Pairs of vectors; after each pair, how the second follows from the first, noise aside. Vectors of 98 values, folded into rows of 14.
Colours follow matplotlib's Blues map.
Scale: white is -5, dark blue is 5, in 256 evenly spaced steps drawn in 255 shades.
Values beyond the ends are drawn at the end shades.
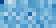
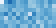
negated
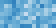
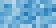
negated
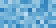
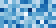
scaled up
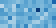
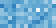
negated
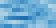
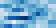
scaled up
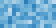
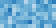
negated
